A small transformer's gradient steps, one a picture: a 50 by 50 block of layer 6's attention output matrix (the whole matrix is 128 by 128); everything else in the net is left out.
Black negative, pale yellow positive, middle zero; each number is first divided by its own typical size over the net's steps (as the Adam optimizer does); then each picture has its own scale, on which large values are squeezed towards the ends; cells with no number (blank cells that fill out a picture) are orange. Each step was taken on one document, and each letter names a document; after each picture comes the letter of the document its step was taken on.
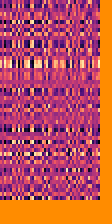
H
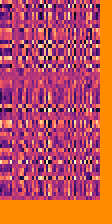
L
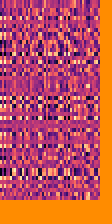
L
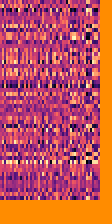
H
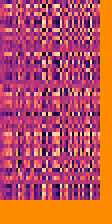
H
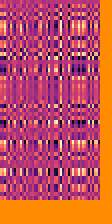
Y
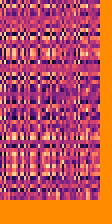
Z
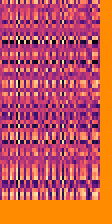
Z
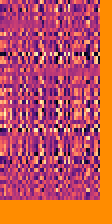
L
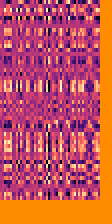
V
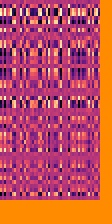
Y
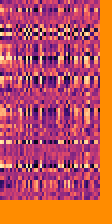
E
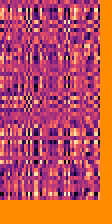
L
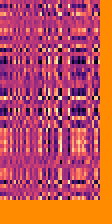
Y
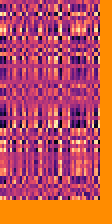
Y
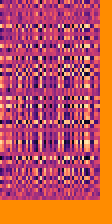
E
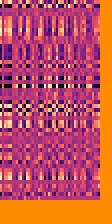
L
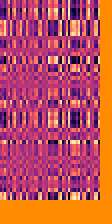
Y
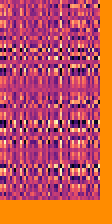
Y
